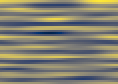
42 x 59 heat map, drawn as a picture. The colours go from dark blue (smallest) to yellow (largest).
Streaks run across, left to right. There is no overall slope. Overall the values sit about 50% of the way up the scale. Horizontal stripes repeat 9 times down the table.
